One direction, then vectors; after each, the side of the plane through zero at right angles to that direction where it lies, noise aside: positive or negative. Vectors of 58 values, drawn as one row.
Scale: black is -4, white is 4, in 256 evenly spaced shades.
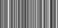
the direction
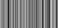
negative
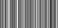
positive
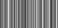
positive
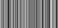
negative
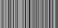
negative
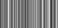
positive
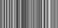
positive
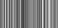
positive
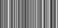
positive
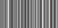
positive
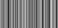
negative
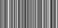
positive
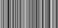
negative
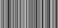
negative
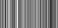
positive
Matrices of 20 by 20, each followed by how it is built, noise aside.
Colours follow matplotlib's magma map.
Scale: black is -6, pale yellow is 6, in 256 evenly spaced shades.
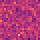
noise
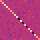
diagonal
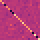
diagonal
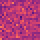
noise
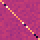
diagonal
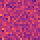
noise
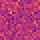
noise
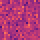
noise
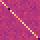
diagonal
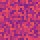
noise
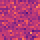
noise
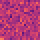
noise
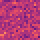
noise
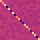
diagonal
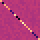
diagonal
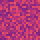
noise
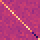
diagonal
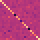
diagonal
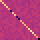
diagonal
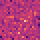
noise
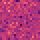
noise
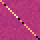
diagonal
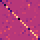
diagonal
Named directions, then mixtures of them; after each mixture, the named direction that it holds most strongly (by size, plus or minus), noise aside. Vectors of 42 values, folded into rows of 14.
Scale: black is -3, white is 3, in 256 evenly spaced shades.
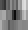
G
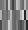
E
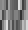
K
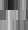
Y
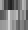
Y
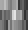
G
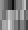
Y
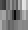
G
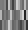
E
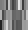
K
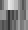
Y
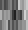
G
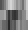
Y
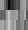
Y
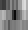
G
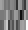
K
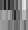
G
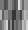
K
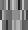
K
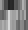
Y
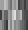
G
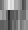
Y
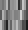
K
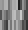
K
